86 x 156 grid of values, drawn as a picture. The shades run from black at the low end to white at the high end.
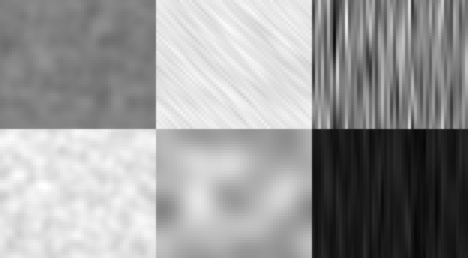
It is made of 2 by 3 panels. Panel 1,1: middling, blotchy, faint in contrast. Panel 1,2: very high, slanting down to the right, faint in contrast. Panel 1,3: middling, streaked downward, strong in contrast. Panel 2,1: very high, blotchy, faint in contrast. Panel 2,2: high, smooth. Panel 2,3: very low, streaked downward, faint in contrast.
